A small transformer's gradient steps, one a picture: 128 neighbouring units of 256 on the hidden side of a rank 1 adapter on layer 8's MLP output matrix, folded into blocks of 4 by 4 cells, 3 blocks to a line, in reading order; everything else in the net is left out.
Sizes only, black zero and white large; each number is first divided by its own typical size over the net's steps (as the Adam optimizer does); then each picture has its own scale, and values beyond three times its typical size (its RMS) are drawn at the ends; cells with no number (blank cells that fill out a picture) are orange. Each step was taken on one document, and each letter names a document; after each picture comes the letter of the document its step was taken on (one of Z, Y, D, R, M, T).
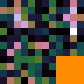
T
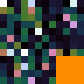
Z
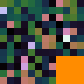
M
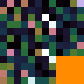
Z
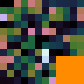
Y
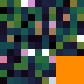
Z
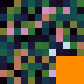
Y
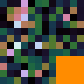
T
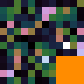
Y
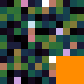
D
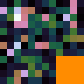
T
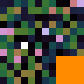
Y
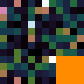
D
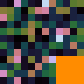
Y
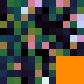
M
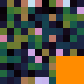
M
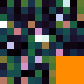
M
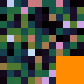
M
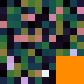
M
